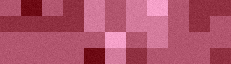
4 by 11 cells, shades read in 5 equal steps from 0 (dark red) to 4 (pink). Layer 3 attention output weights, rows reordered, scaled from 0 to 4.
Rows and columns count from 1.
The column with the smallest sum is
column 2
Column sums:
7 5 7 6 8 11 9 12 8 6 6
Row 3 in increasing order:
2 2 2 2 2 2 2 2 2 3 4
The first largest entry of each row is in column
8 5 6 6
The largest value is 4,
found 2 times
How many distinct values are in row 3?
3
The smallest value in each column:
1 0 1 1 0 2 1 2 2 1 1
